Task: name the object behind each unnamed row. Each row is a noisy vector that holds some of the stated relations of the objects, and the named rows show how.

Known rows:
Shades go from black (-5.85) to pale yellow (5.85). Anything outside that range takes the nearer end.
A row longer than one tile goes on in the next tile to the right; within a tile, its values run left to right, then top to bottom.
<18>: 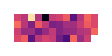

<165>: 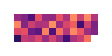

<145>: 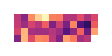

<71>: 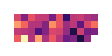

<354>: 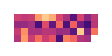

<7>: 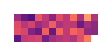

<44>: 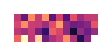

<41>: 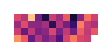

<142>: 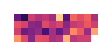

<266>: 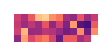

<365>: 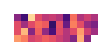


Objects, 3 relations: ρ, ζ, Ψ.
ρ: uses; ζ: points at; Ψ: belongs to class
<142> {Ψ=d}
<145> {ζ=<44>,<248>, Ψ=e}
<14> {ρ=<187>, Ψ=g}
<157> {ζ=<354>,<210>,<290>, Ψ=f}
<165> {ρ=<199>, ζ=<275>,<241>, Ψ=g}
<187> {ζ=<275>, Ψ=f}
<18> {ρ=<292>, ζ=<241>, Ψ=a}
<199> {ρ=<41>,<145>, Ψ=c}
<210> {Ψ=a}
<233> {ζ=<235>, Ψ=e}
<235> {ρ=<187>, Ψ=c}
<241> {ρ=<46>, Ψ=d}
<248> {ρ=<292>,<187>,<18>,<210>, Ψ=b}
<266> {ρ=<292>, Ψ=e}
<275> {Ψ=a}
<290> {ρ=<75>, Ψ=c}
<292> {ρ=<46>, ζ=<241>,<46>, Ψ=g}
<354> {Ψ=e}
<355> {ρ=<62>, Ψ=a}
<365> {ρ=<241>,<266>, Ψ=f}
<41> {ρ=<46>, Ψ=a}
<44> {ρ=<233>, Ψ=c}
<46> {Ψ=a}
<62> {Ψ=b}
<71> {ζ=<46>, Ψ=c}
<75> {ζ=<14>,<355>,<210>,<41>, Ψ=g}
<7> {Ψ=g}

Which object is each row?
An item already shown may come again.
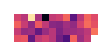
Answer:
<18>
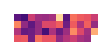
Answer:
<241>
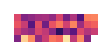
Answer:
<62>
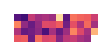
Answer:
<241>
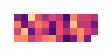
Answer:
<187>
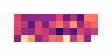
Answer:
<62>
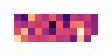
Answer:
<157>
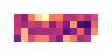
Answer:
<145>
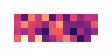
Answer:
<44>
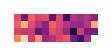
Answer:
<235>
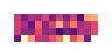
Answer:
<248>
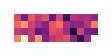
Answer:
<199>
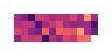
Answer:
<14>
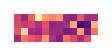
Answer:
<233>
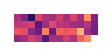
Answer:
<75>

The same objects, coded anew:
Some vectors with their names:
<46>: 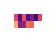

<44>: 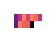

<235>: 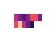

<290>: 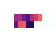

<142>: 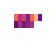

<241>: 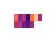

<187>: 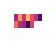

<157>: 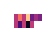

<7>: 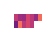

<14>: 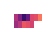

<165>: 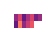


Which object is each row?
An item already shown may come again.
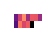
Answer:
<44>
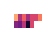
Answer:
<354>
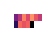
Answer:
<44>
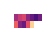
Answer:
<18>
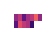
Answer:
<199>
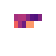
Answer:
<18>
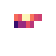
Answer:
<145>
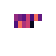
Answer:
<71>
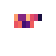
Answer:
<233>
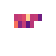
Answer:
<365>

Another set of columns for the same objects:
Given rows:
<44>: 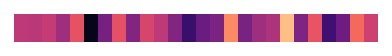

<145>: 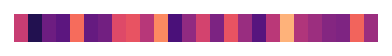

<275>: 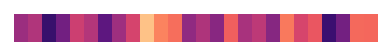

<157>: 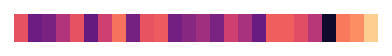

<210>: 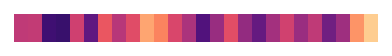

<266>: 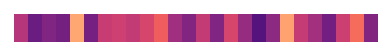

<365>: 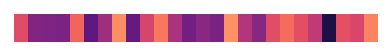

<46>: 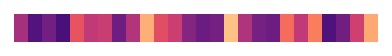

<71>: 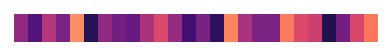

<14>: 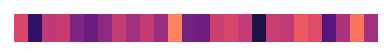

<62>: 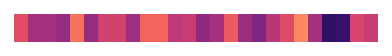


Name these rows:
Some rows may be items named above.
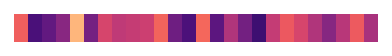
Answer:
<233>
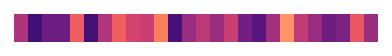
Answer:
<145>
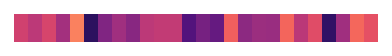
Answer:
<199>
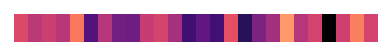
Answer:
<290>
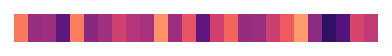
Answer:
<248>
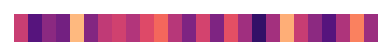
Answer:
<266>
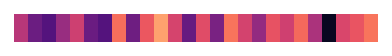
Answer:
<187>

